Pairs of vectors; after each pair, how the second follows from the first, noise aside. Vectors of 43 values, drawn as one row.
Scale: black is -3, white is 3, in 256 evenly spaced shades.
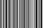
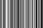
sign-scrambled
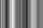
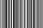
sign-scrambled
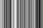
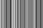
partly zeroed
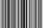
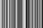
sign-scrambled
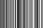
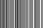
partly zeroed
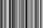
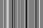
partly zeroed
